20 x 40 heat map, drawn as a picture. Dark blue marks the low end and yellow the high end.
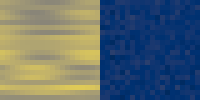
The table splits into one row of 2 panels. Panel 1,1: high, streaked across. Panel 1,2: very low, fine-grained, faint in contrast.
